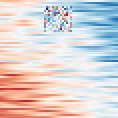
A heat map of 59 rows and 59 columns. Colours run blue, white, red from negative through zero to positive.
In the top middle lies a patch that is rougher than the rest. The ninth with the highest average is the bottom left. The field climbs toward the bottom left. The grain runs across in streaks. The ninth with the lowest average is the top right. The top middle is the roughest part.
